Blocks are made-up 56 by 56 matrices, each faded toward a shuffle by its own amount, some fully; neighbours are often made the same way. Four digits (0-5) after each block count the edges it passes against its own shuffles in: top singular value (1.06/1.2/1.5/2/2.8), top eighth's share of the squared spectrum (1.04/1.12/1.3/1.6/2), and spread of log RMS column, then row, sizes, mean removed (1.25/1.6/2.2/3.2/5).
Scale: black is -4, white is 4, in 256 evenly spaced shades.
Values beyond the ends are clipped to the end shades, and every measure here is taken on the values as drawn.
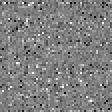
3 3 0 1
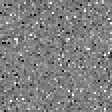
1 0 0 0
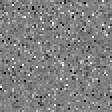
1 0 0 0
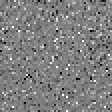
3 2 1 0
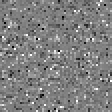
3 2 0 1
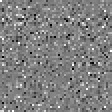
3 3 1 1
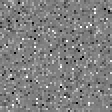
0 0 0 0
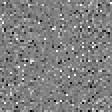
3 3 1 1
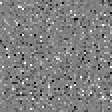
3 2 0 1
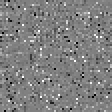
2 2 0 0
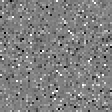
1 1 0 0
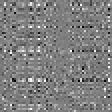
5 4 3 3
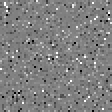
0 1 0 0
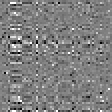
5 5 3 3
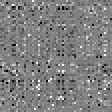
4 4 2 2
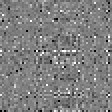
4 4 2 2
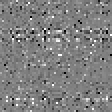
4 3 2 2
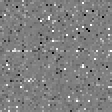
2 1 0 0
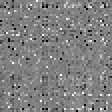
4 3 1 2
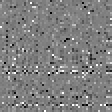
4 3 1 2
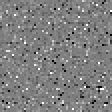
2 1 0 0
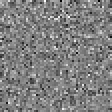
3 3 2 1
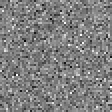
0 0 0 0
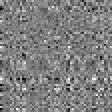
4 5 3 3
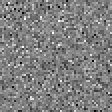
0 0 0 0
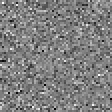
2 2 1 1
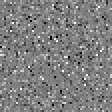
0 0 0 0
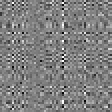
5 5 3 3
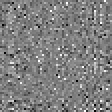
4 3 2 1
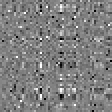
4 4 2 2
